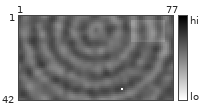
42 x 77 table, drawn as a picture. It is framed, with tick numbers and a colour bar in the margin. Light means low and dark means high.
There is no overall slope. The texture is blotchy. A single lone cell is far lower than the cells round it. An odd patch, lower than its surroundings, sits in the top right. Concentric rings centre on the top middle.
